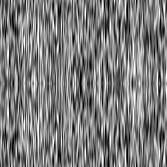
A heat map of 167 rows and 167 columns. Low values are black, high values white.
Mirror symmetry: top to bottom. Ninth with the highest average: middle right. Grain: streaks running down.
